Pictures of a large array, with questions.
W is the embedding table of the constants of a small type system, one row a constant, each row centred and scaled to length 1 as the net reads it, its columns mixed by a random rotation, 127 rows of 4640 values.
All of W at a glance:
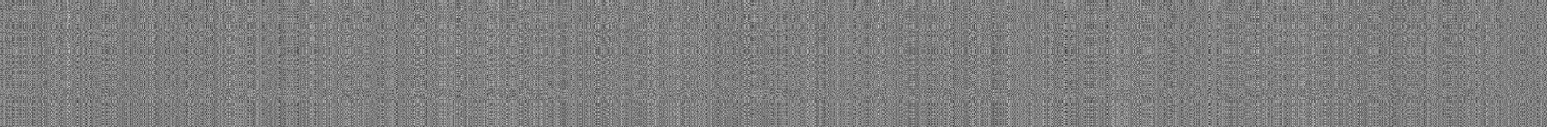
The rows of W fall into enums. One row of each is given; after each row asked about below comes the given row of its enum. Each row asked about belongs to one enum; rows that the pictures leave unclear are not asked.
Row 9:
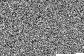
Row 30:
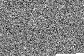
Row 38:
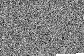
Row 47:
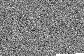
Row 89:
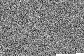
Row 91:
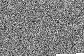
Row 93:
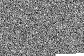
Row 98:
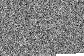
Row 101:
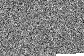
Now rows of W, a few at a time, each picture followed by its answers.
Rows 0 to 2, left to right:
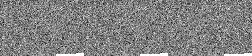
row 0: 38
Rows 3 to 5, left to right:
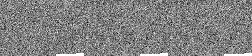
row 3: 91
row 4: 38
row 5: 38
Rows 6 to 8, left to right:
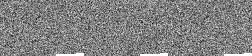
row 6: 9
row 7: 91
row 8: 9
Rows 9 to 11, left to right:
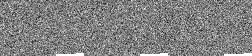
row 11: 47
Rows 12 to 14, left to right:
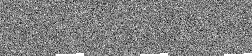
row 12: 93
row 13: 101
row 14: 47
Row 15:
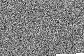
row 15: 91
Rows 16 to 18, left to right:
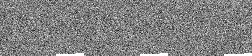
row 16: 47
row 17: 47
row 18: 91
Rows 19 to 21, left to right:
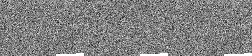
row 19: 91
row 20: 9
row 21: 91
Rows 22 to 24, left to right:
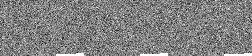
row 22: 38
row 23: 47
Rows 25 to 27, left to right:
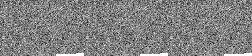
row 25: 38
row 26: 38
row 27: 38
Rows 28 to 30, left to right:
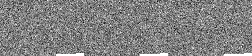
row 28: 101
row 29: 93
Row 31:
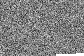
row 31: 89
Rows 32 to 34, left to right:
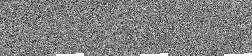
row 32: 9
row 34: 91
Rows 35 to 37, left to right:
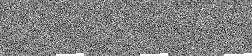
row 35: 89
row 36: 89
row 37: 30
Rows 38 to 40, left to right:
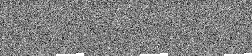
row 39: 30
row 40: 38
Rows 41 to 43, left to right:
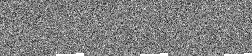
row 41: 9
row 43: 101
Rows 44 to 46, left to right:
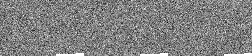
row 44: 47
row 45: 101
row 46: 91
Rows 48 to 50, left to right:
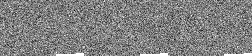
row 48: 9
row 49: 89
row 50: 47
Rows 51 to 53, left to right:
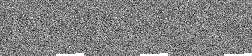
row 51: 47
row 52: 47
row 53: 89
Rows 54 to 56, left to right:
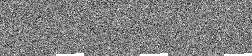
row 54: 9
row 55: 30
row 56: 101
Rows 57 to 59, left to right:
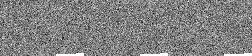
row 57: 38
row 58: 91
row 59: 89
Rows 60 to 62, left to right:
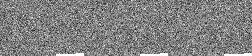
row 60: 47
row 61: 101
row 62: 101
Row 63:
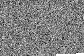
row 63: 38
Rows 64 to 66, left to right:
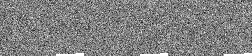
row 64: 47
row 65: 91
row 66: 93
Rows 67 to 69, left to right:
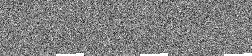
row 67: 101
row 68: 98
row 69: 9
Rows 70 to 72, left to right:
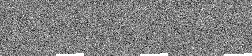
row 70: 47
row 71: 38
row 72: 30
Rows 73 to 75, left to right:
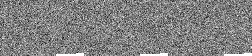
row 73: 38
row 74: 89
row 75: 9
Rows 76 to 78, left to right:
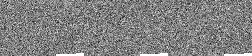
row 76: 91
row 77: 9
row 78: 101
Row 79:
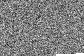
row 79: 9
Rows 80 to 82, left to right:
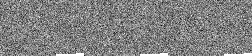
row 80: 89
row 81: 98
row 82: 47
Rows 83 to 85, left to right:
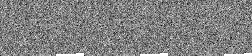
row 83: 98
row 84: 98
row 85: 38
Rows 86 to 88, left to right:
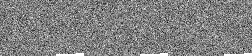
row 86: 47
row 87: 101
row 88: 89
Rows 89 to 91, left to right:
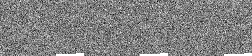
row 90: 93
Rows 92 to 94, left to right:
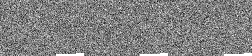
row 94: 9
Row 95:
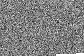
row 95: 91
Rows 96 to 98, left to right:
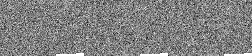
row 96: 91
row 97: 38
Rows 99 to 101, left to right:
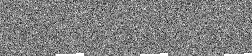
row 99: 93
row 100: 101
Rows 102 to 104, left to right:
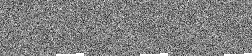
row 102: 101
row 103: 89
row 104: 89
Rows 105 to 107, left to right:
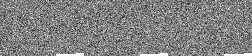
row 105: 47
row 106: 9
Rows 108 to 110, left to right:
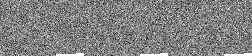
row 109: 38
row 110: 101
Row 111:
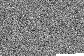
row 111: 47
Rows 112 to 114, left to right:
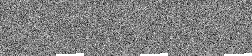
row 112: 89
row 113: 38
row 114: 38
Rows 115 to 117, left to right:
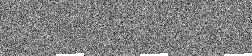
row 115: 89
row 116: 98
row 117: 101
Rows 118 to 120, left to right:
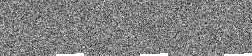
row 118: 9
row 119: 89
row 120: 101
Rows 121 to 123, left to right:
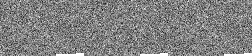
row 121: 89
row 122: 101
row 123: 89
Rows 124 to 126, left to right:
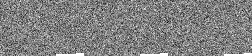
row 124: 89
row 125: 101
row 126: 9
